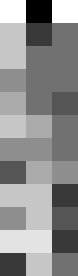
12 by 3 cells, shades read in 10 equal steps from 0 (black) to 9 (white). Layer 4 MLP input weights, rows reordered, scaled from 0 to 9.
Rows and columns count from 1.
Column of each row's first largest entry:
1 1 1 1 1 1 1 2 1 2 1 2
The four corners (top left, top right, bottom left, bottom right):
9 9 2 4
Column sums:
71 60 48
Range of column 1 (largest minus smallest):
7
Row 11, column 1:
8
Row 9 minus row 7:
2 2 -2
